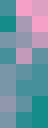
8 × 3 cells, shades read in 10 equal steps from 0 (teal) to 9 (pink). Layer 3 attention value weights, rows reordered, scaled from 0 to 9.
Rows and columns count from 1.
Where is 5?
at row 3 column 2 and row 7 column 1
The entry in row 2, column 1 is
0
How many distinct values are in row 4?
3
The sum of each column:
25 36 31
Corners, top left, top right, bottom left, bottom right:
2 8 4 0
